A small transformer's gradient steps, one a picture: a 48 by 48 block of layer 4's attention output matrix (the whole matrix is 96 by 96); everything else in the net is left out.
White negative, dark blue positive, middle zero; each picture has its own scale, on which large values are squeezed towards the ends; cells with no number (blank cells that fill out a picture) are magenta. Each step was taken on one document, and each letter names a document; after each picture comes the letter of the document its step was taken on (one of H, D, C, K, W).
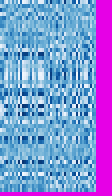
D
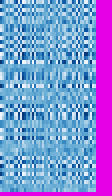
D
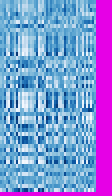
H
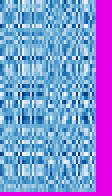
D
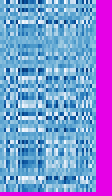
H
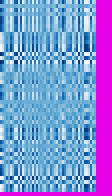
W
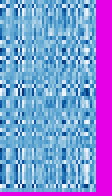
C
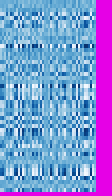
D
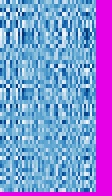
C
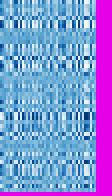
W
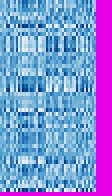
H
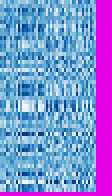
H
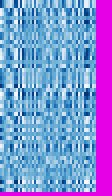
C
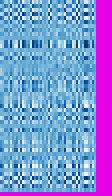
D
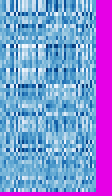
H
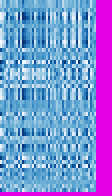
C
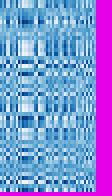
H
